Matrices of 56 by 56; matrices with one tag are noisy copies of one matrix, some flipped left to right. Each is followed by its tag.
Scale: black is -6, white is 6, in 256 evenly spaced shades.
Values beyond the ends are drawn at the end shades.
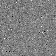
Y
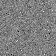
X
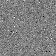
Y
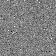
Y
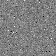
Y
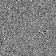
Y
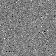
Y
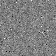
Y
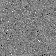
X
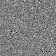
Y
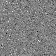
X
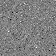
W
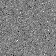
X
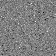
W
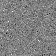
X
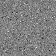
W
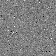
Y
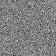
X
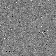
Y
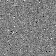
Y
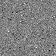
W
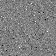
W
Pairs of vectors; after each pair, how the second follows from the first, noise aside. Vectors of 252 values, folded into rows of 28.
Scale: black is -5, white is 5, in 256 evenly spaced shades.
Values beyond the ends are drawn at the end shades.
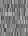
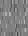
partly zeroed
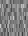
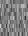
copied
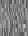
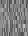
copied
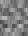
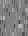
partly zeroed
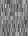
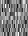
scaled up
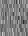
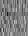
wrapped around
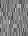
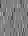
partly zeroed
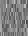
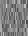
copied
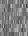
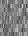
copied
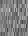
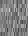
copied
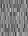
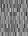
copied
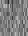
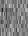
wrapped around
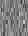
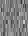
copied
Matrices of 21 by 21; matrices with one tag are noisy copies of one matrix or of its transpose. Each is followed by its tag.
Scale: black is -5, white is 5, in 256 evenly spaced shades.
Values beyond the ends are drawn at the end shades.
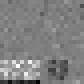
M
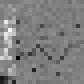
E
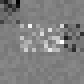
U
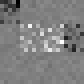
U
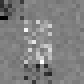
U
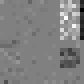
M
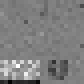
M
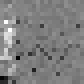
E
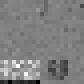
M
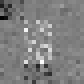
U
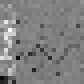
E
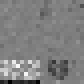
M
